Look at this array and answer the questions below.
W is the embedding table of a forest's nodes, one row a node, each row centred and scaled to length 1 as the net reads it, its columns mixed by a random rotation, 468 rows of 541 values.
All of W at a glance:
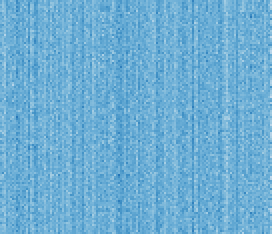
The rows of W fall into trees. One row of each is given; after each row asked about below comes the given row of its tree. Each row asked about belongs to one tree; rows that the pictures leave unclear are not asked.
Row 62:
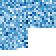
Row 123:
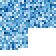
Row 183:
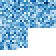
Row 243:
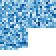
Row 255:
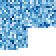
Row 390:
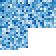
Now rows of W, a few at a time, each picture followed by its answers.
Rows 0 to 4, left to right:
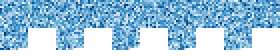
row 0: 123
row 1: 123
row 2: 243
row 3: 255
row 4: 123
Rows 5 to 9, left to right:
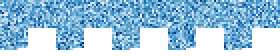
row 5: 243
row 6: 62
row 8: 183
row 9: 62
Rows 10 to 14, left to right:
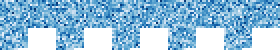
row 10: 123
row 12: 123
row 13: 123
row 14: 123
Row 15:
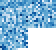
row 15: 62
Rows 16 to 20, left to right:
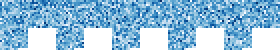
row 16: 123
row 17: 62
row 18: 123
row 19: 255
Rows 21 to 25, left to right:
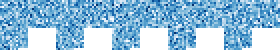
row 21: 123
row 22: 62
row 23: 123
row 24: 390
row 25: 243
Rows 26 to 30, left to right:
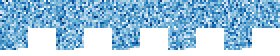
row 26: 183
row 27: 183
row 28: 243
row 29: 123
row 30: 243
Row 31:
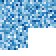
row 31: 255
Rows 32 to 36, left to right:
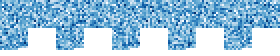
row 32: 243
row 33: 62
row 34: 243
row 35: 243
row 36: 62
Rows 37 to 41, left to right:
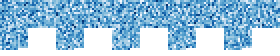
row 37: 390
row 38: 62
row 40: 62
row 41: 243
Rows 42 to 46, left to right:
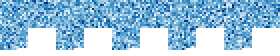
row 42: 183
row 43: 62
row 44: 123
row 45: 255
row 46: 123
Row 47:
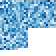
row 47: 123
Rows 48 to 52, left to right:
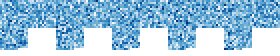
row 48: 243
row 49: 390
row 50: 183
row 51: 255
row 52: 123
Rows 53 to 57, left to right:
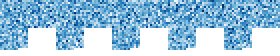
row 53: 255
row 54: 183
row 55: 243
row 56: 123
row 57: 183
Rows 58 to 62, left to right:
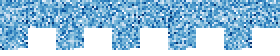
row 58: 62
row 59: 123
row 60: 62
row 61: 390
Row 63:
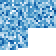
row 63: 255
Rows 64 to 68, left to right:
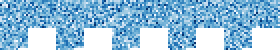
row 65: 243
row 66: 123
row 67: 62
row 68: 62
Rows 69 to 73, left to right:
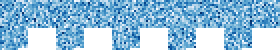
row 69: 243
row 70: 390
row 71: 390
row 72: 62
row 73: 62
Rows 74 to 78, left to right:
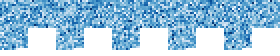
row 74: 123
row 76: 255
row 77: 123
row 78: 183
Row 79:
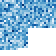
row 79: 123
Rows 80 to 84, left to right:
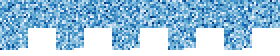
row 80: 123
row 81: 255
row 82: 183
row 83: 123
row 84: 183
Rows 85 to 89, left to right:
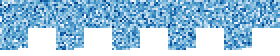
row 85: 123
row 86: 123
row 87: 390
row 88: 390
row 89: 243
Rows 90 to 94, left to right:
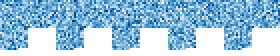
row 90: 255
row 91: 255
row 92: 62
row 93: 62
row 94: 255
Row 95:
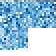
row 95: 123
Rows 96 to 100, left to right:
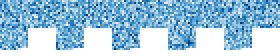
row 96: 255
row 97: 62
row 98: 183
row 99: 243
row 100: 123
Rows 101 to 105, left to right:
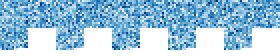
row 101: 62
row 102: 123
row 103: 62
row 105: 123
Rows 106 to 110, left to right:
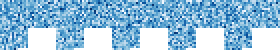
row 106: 255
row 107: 123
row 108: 62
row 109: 390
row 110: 390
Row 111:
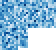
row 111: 390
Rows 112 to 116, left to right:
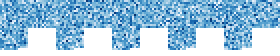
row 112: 243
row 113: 183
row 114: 255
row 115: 62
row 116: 390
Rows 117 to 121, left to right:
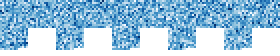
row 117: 243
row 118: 183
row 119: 390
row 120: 123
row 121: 123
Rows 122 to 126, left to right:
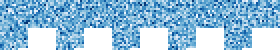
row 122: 62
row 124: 390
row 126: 390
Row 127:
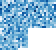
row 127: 123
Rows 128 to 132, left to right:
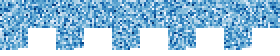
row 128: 123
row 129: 243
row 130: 390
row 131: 390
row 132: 243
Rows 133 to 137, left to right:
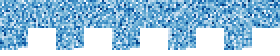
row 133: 243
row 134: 183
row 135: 243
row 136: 123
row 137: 123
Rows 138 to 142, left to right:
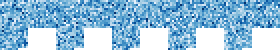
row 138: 243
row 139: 390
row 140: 243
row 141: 123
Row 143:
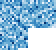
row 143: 255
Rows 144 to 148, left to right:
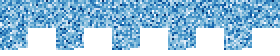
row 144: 183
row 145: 183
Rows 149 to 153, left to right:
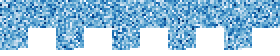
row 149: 123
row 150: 183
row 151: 390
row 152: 255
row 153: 123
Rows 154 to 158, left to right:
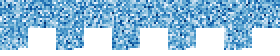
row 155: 183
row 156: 243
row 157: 255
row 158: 123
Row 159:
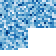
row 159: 62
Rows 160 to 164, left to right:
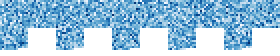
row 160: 243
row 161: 390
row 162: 183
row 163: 62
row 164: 243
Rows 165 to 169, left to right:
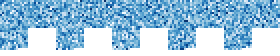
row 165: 255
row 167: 255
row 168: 255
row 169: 243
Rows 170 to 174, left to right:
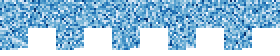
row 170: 123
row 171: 255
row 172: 243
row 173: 390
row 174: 255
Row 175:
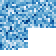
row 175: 62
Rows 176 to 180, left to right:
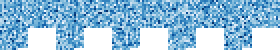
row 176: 255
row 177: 255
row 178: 243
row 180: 390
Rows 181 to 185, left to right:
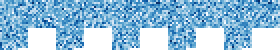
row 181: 62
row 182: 183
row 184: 390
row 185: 183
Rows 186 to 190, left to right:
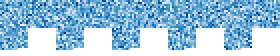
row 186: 62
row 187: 123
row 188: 183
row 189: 255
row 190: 62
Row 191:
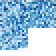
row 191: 123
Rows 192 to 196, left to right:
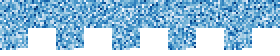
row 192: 123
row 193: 183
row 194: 62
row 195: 62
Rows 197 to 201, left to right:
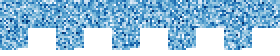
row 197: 62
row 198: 390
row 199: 243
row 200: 255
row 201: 255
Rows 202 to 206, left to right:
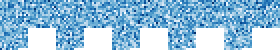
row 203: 255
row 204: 62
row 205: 183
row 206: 123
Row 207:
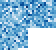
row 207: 62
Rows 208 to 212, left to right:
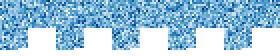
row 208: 123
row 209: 62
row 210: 183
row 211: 123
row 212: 123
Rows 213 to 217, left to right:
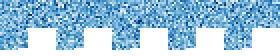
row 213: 62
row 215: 62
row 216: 183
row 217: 123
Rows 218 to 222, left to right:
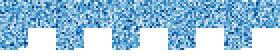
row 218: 243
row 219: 390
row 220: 255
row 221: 183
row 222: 390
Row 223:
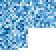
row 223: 183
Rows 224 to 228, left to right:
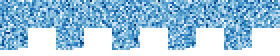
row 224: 390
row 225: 243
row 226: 183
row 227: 243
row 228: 183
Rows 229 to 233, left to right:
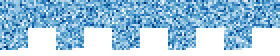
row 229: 123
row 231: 62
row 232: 255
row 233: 123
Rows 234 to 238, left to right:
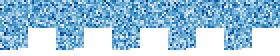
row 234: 123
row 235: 123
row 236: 255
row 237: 123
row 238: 123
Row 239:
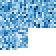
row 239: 123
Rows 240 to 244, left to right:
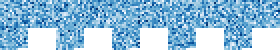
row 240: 62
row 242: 62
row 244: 255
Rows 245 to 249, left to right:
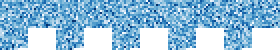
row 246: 255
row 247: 62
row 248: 62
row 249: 255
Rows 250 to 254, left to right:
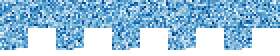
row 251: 183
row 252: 62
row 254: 62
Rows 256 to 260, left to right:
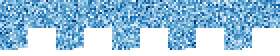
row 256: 183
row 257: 255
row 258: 123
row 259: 62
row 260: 123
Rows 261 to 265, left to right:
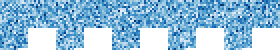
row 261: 243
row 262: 123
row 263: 62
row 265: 123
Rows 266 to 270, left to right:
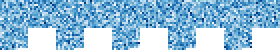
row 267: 255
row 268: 243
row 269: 243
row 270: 62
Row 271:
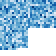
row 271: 123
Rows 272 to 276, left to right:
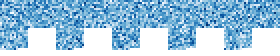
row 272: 255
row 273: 183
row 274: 183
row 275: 243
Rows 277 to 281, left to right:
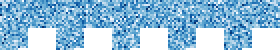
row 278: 62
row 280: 62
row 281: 62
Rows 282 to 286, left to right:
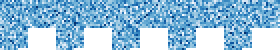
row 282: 255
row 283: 255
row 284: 62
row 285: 255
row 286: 390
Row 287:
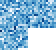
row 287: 62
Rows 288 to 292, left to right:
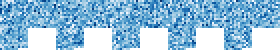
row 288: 123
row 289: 243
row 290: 123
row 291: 243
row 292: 183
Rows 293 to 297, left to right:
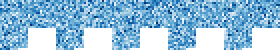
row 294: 183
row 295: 123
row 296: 243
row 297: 123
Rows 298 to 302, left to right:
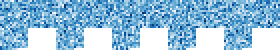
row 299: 123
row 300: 255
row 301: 255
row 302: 123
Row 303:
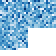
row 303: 183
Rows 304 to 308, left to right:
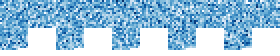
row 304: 183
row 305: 183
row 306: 243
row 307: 62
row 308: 243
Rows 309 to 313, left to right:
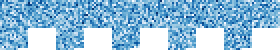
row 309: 255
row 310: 62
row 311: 243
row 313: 183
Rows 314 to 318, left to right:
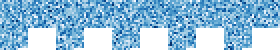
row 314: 255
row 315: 123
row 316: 123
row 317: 390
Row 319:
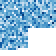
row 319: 255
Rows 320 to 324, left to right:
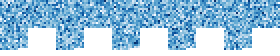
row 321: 123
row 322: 243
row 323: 183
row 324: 123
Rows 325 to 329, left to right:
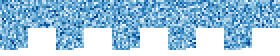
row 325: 255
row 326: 183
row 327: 390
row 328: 62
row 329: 243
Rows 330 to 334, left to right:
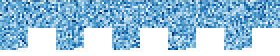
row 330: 183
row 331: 255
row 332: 62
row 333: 123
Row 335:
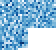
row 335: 243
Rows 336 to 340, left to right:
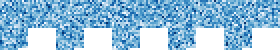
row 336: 243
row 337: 62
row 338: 255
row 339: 183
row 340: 390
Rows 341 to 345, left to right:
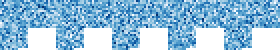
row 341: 183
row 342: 255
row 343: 243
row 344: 243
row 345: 62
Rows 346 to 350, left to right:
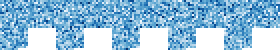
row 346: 243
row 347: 62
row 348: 255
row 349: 123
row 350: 123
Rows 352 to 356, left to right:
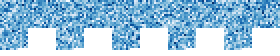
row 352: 123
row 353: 123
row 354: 255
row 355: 183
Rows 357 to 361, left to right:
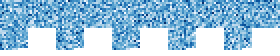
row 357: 62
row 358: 183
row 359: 62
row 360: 255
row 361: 183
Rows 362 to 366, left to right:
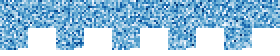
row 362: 255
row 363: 243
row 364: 123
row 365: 123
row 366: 183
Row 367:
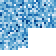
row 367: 62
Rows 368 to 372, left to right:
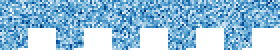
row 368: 62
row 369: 243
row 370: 255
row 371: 255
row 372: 183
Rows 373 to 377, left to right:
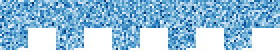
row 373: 390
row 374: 123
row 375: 255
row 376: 183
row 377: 183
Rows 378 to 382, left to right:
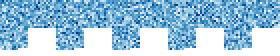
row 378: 255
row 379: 390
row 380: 62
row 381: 62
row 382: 255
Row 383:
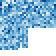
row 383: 123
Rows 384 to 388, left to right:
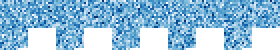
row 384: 255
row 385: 183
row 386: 123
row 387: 243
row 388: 183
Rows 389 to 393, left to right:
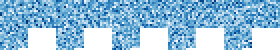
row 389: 62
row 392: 183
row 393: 62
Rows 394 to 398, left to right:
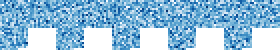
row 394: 243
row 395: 62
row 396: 390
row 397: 183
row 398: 183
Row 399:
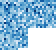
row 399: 123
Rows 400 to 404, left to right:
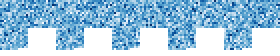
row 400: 123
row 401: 123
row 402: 243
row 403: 183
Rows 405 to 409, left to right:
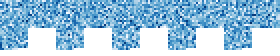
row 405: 62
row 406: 255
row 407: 255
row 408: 255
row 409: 62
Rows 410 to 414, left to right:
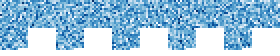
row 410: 183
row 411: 62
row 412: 243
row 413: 255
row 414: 243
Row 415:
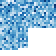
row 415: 123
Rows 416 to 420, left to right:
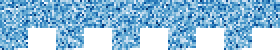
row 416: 62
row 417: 123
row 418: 123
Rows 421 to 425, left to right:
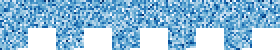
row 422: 183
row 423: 62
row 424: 243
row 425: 183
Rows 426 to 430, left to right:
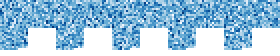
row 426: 243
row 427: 243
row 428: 390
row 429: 243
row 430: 390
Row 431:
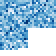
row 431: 62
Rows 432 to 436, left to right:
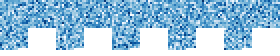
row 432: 62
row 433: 123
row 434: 243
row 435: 255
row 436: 123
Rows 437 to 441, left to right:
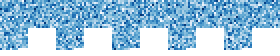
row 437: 123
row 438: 183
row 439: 62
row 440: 123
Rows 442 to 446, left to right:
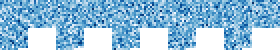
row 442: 255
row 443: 243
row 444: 62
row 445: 243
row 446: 183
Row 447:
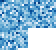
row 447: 255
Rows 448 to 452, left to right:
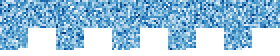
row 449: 390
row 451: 62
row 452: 62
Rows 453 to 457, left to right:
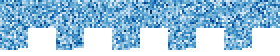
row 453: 255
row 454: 243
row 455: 123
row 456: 62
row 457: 123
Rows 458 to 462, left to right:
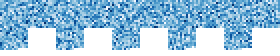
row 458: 62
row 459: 255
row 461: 255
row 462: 62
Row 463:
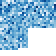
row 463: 123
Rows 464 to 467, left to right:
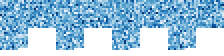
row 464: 123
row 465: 62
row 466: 255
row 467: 123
